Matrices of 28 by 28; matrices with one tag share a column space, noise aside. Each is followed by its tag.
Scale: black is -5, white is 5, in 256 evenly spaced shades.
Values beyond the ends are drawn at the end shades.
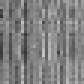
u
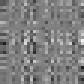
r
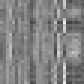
u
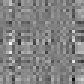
r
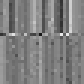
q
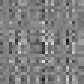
r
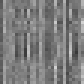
u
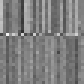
q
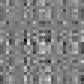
r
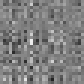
r
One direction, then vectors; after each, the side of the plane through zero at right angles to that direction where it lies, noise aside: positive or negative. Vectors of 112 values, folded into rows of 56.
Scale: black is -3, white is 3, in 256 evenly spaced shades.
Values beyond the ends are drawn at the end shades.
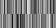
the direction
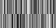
positive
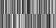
negative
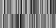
positive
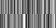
negative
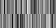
positive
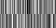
negative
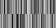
positive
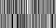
positive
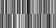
negative
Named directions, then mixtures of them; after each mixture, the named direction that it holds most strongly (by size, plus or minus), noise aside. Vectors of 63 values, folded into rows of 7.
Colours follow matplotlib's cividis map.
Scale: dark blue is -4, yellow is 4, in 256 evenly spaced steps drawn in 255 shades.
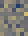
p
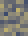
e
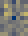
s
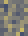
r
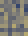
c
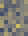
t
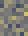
p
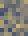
t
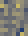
r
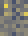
s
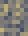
r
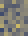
t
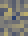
s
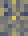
s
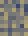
c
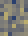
c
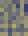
c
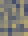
c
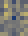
s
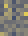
s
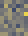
p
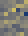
e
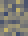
e
